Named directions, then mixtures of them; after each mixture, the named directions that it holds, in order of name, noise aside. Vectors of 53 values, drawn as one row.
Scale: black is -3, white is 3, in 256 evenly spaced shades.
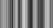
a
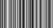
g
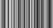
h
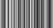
h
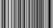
g, h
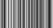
g, h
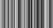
a, h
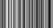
g, h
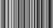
h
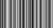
g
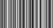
g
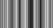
a, g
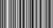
g
